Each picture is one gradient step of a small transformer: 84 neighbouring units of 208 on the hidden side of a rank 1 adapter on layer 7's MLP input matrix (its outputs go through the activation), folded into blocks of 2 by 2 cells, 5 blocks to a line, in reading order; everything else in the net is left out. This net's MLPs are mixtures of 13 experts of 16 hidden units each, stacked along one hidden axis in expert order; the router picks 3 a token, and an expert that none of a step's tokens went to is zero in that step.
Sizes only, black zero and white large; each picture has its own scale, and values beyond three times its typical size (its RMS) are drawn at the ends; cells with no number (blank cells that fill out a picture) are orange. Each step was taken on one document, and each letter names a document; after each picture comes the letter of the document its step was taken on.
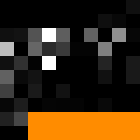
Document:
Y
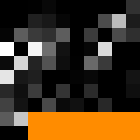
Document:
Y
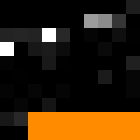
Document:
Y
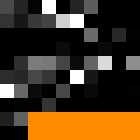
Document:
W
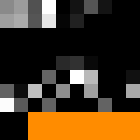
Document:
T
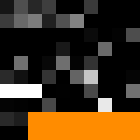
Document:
T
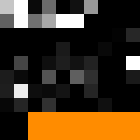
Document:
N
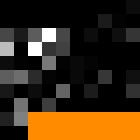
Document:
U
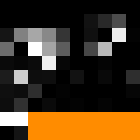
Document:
Y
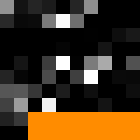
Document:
W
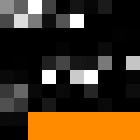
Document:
N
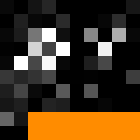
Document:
Y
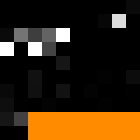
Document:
U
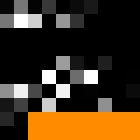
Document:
T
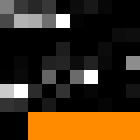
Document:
T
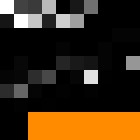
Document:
N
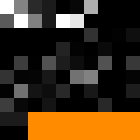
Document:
N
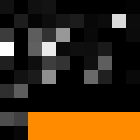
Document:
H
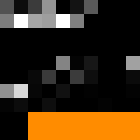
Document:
N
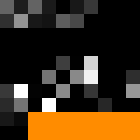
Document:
T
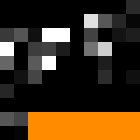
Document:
H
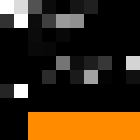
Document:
N
